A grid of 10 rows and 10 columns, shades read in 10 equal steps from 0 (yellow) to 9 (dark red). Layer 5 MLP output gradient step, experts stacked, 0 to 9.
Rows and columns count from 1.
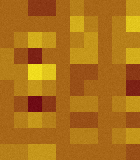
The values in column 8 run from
5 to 5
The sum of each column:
47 47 45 44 50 44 45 50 45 43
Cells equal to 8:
2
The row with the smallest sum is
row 3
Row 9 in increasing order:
3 4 4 4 5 5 5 5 5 5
